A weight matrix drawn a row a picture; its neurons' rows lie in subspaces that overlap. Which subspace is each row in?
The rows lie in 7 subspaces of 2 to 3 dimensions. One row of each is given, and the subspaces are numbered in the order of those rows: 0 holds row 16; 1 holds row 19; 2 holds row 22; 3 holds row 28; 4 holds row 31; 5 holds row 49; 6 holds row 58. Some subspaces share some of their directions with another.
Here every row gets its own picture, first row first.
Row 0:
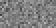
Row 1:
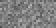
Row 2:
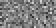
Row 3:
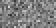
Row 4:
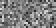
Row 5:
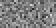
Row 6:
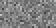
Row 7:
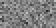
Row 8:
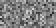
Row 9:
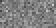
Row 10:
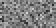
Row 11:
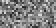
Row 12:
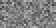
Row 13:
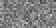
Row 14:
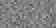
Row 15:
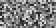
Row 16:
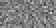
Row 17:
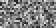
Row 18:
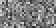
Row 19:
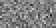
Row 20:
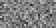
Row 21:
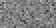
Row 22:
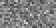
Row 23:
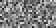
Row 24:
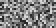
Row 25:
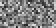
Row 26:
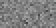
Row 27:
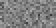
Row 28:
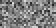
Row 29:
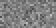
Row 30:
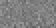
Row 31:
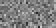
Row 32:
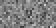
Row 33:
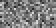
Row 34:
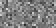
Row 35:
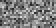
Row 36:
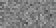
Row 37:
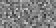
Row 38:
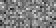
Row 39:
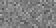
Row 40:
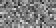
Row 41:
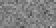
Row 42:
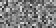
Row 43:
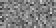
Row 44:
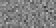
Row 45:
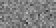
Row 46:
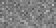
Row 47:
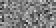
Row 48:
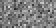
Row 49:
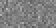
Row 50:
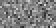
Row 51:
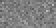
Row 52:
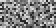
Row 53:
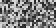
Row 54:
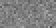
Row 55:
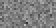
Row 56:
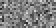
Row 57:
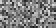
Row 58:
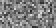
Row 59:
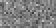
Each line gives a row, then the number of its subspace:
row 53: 6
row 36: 6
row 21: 4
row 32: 2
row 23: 5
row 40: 3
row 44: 0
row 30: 4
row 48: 6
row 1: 6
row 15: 2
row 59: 3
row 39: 5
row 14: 1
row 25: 4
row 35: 3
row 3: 6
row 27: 3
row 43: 0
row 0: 5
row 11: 6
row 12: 3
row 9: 5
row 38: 3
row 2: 0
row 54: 2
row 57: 3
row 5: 1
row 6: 5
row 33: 3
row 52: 4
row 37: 2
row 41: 2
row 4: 1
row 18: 4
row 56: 1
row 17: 6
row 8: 2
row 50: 2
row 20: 1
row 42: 5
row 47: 1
